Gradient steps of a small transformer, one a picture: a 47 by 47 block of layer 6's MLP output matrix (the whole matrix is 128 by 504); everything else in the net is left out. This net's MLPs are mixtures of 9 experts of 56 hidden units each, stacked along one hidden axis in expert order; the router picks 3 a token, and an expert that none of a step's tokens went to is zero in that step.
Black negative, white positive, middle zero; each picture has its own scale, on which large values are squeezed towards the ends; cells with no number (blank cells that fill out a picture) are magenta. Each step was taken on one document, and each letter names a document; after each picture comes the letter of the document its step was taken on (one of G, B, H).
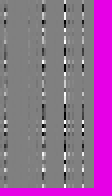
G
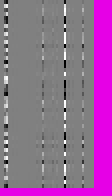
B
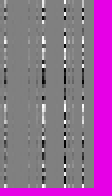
G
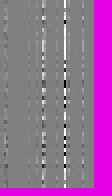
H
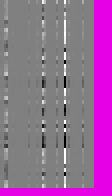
H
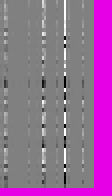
H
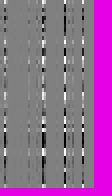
G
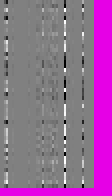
B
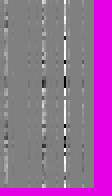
H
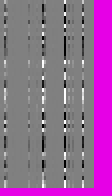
G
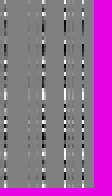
G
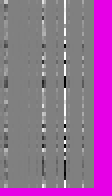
H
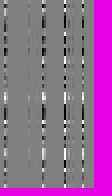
G
